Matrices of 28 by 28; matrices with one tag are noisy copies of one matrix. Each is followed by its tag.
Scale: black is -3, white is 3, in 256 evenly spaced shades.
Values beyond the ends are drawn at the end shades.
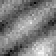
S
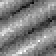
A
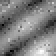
S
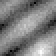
S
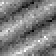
A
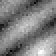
S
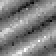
A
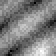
S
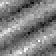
A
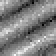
A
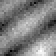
S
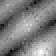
S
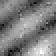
S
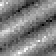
A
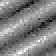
A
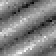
A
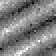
A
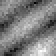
S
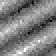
A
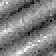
A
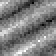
A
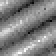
A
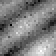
S
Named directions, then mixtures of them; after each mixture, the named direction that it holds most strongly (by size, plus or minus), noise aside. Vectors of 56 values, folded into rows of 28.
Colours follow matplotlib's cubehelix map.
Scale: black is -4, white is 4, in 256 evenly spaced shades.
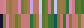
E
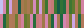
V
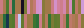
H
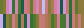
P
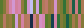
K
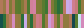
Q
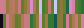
E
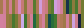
Q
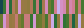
V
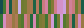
V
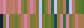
E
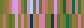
K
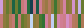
K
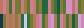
Q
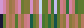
E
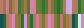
Q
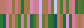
E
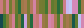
Q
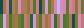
V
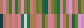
Q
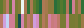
H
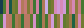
V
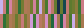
V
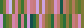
P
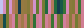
V
